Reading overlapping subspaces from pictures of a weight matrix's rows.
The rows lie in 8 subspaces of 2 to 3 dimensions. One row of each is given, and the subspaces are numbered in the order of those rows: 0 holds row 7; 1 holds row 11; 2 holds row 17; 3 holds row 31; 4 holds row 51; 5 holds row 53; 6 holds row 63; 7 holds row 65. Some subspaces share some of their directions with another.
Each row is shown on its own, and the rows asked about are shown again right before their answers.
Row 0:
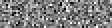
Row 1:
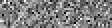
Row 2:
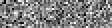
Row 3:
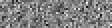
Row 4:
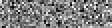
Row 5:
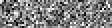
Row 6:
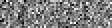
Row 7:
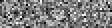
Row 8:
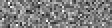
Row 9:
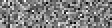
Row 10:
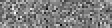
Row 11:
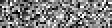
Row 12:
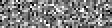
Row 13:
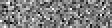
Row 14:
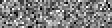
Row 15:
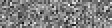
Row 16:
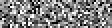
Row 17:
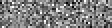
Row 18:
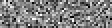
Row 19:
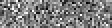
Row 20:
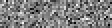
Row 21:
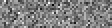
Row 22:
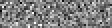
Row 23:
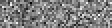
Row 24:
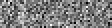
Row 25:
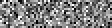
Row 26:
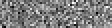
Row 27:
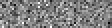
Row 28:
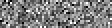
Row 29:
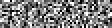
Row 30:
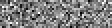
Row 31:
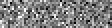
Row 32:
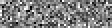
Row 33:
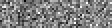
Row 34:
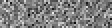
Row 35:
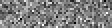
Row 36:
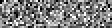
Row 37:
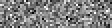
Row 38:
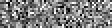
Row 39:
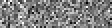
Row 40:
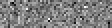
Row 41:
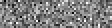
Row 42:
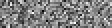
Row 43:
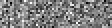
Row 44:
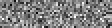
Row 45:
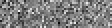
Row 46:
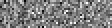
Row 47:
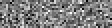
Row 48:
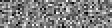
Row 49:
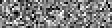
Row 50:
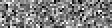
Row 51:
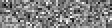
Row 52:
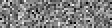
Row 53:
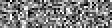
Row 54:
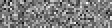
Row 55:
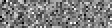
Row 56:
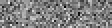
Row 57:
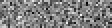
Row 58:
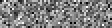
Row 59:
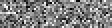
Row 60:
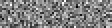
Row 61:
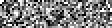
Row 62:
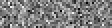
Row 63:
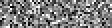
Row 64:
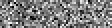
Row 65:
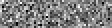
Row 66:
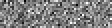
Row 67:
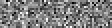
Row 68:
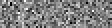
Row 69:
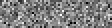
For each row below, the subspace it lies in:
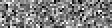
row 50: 5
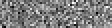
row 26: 2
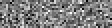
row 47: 5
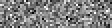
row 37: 3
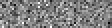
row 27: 3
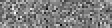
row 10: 3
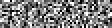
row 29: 5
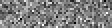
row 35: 4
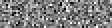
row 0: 5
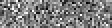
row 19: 3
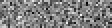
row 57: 0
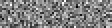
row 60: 4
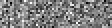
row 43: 1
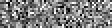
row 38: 5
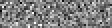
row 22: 7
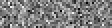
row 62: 6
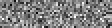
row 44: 4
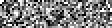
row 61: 0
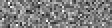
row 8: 6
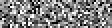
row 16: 6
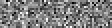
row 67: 5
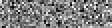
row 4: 2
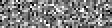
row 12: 2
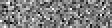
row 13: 0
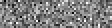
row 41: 3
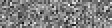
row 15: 2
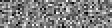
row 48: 5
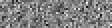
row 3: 2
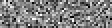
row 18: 4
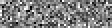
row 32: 7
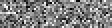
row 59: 4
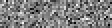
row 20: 3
